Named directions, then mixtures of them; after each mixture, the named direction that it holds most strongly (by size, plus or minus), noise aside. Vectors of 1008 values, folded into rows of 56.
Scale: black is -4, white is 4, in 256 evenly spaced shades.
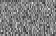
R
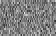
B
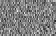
B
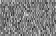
B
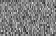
R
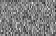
R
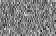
B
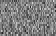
R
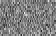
B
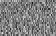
R
